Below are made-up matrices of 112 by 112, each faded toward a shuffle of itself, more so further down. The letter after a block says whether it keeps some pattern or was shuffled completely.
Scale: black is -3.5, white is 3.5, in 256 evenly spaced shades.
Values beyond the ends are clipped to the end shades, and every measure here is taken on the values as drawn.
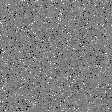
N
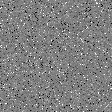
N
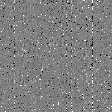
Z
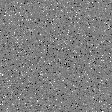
N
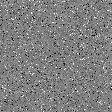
N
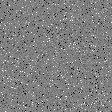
N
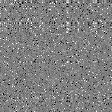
Z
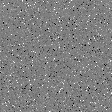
N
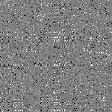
Z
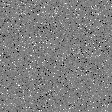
N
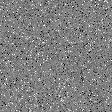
N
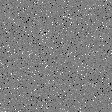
N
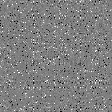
Z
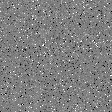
N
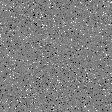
N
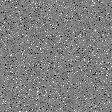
N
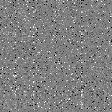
Z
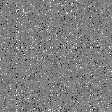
Z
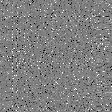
Z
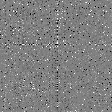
Z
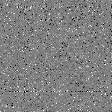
Z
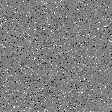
N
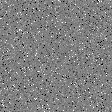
N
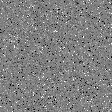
N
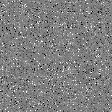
Z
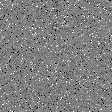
N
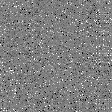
Z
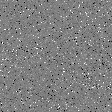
N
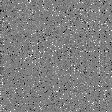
Z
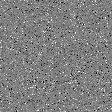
N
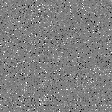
Z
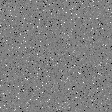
N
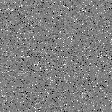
Z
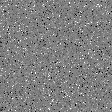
N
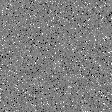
N
